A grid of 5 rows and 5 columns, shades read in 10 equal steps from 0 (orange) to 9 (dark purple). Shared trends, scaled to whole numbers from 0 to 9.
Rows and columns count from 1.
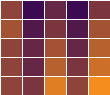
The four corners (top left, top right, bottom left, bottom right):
5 6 5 0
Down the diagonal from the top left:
5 8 4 6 0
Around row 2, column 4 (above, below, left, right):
9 7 6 4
